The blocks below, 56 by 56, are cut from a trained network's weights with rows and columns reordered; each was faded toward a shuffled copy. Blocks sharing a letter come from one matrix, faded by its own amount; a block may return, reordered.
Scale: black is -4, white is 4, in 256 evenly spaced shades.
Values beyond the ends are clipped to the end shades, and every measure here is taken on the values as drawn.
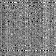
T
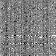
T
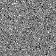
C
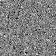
C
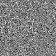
C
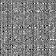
T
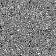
C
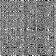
T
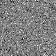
C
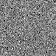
C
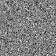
C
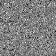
C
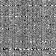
T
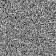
C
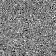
C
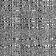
T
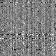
T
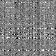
T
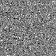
C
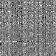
T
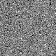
C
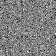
C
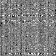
T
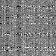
T
